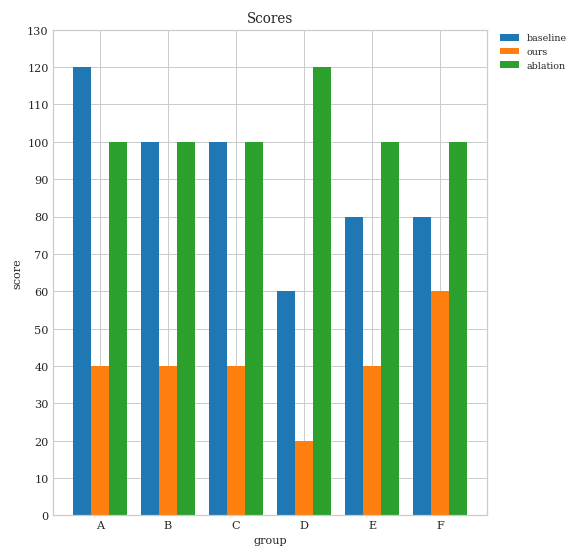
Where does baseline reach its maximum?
A
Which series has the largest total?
ablation
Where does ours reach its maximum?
F
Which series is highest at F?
ablation
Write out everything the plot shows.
Title: Scores
x-axis: group, ticks A B C D E F
y-axis: score, ticks 0 10 20 30 40 50 60 70 80 90 100 110 120 130
Legend: baseline, ours, ablation
Values:
baseline: 120 100 100 60 80 80
ours: 40 40 40 20 40 60
ablation: 100 100 100 120 100 100
